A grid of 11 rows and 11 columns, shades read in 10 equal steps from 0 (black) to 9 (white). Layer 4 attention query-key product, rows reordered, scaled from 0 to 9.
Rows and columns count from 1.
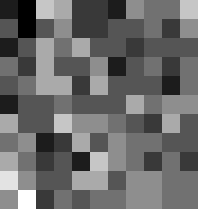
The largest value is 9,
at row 11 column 2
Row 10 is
8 5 3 3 6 6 3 5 5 4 4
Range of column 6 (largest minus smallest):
5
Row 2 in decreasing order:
5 5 4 3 3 3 3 2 2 2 0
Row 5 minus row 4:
-1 2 0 3 -1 1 2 0 -1 -1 0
